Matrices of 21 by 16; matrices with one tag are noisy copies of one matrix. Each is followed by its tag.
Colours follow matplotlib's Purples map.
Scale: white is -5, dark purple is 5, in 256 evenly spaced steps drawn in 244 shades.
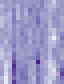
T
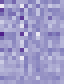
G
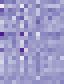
G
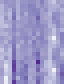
T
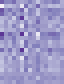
G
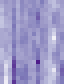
T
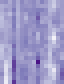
T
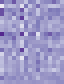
G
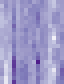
T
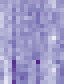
T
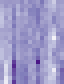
T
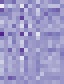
G
